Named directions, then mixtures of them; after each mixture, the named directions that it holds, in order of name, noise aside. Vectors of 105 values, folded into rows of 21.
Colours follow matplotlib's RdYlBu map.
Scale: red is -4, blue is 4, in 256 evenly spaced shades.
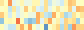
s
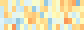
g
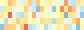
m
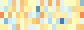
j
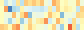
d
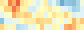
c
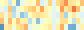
c, d, m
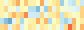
c, d, j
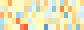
m, s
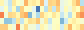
d, j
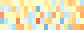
j, s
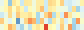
s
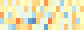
g, s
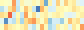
g, j, m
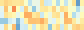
c, g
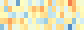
c, d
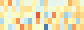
s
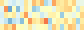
d, g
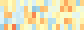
g, m
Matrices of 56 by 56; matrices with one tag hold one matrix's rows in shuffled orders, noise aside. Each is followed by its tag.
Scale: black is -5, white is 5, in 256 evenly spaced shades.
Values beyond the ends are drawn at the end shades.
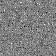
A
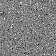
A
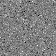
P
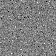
A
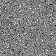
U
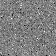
A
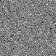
U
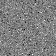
P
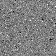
U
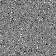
A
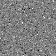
P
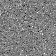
P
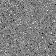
U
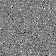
A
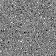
A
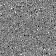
A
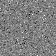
P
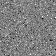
U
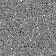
A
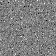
A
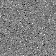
P
